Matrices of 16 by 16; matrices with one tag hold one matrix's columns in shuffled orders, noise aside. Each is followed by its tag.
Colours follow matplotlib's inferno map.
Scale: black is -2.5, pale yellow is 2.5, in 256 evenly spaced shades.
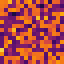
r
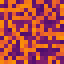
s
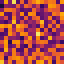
r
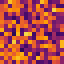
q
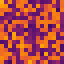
q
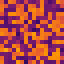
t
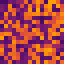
t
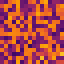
t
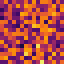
t
